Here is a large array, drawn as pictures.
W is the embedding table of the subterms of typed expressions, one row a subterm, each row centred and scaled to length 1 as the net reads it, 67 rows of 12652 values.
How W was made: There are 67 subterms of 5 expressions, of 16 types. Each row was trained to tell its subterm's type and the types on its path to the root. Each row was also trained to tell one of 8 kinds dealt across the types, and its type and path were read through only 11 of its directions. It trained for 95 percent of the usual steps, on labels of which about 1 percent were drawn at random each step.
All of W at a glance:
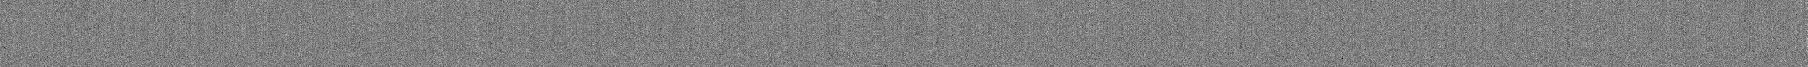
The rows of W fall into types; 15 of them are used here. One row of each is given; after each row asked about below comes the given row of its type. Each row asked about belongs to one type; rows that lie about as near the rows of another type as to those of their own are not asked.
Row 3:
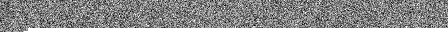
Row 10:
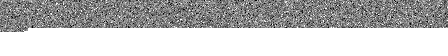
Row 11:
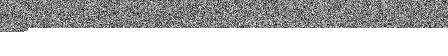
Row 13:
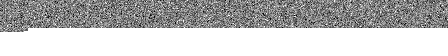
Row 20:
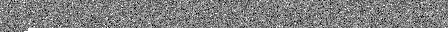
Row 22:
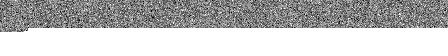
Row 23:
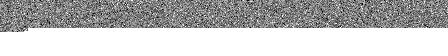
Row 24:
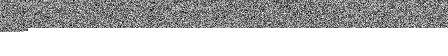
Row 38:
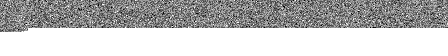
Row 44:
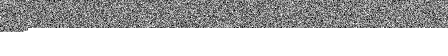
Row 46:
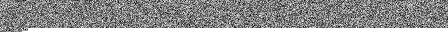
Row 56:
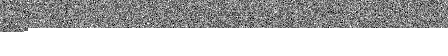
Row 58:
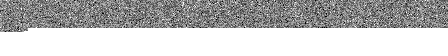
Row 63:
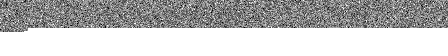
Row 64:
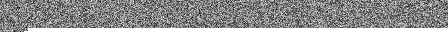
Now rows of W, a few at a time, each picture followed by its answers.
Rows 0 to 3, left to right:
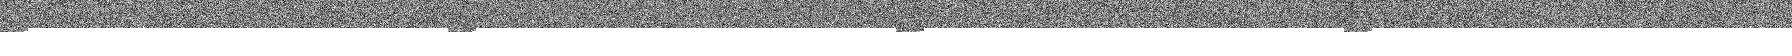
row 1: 10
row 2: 46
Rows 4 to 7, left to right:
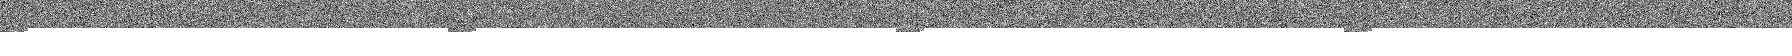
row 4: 46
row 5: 64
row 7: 46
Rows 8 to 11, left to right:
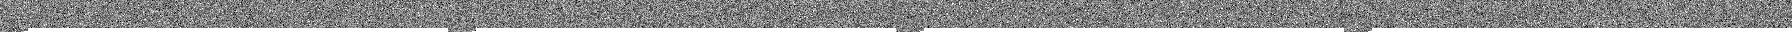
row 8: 56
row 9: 23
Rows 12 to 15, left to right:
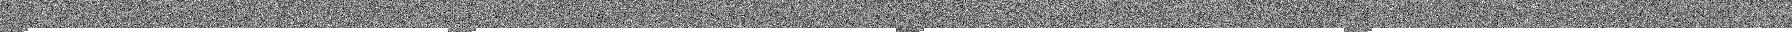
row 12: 13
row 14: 22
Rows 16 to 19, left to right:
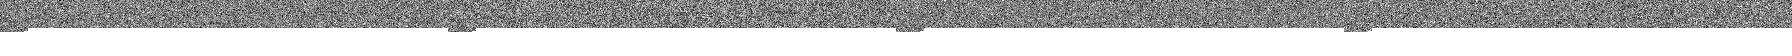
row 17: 56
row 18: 20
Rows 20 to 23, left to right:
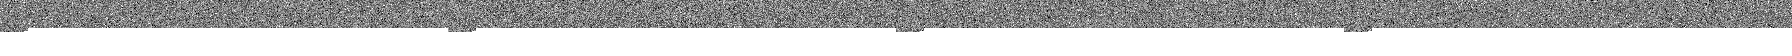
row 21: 64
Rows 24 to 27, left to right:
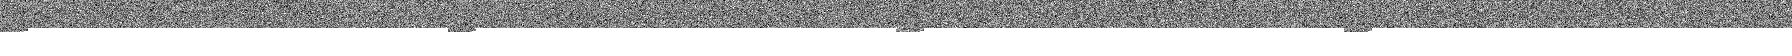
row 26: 11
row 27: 11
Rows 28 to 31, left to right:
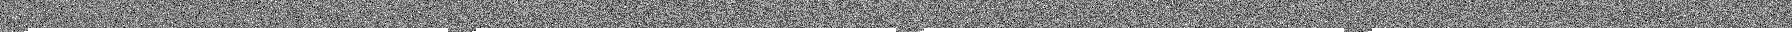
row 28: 64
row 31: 13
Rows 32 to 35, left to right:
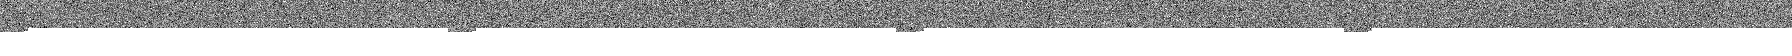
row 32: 24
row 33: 11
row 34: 13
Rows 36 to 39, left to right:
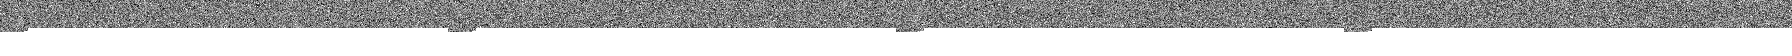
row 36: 44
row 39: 23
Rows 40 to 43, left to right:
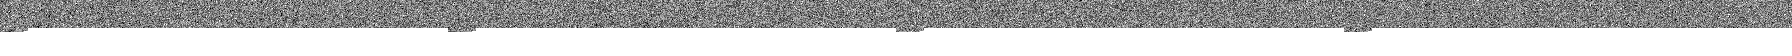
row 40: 38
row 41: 23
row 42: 44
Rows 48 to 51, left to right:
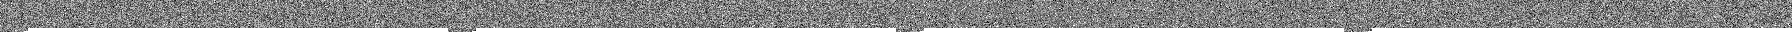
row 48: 13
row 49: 64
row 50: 38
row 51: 64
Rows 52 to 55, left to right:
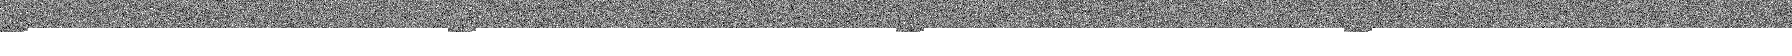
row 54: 56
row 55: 22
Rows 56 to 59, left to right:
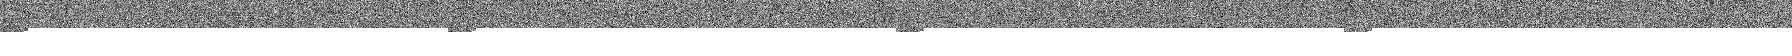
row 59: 38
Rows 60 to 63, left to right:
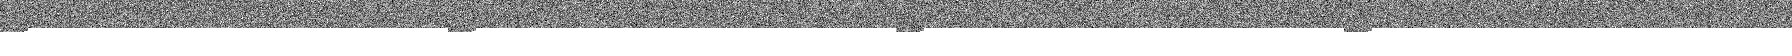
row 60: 44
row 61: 44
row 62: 10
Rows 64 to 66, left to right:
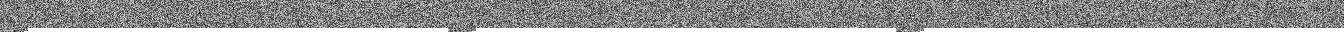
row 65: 46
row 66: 46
